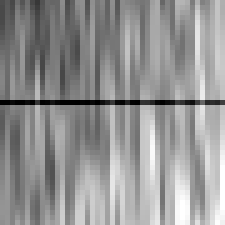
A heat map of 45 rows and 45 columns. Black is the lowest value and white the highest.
Ninth with the lowest average: top left. Odd lines: row 21. Ninth with the highest average: bottom right. Grain: streaks running down. Slope: up to the bottom right.
